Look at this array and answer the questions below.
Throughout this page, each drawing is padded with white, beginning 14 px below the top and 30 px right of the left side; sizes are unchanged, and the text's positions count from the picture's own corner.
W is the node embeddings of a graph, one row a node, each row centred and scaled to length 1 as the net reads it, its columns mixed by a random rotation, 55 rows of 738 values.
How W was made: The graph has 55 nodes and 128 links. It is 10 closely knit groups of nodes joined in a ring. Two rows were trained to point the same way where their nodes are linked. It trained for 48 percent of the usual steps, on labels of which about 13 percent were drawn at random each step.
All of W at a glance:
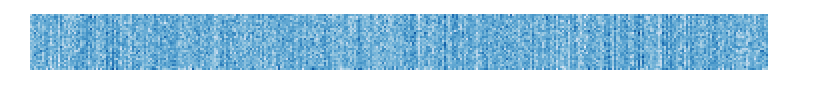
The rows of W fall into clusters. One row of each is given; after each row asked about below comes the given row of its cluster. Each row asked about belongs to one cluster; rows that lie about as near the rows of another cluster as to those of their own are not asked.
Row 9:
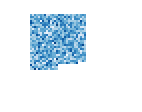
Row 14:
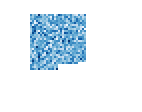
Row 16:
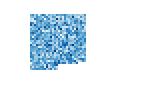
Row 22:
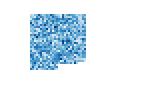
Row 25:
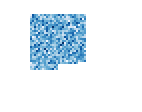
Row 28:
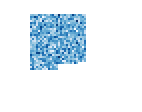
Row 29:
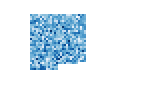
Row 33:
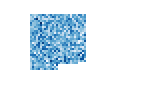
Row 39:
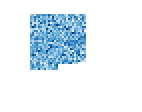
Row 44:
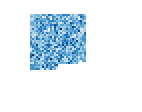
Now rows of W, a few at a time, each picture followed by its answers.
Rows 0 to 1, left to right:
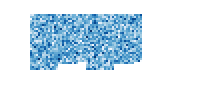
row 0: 22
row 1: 14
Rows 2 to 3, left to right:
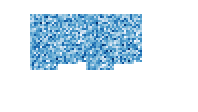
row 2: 33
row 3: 33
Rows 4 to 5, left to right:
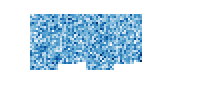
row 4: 22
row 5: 33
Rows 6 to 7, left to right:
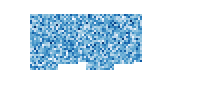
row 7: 25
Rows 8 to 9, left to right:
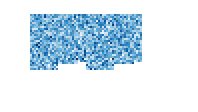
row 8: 33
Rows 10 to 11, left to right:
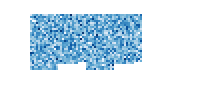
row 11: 33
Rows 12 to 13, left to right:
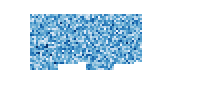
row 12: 28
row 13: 44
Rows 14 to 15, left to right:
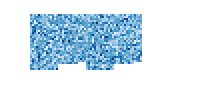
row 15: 33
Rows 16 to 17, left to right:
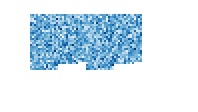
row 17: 44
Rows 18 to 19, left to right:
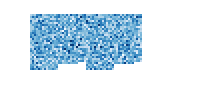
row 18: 9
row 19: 9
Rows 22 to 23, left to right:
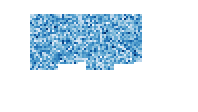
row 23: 39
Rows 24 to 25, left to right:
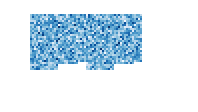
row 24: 25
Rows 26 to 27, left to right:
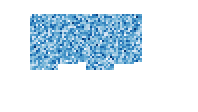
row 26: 25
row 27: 9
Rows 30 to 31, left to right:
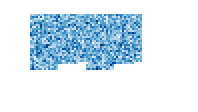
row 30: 28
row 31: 29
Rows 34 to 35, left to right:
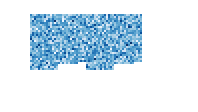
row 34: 16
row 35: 22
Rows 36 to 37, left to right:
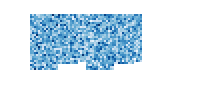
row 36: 9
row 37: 22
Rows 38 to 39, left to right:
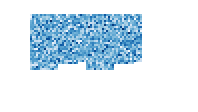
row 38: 25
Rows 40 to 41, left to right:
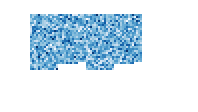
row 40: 14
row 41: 9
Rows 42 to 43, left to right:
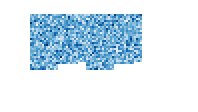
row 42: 29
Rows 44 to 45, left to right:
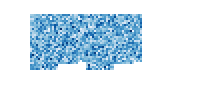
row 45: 28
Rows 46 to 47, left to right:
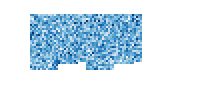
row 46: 16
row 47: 9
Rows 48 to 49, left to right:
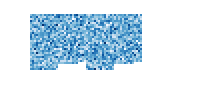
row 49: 22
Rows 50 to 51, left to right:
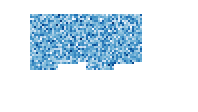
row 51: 16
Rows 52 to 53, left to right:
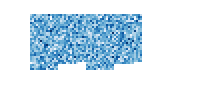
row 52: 29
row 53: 44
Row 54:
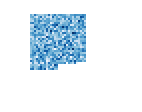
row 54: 29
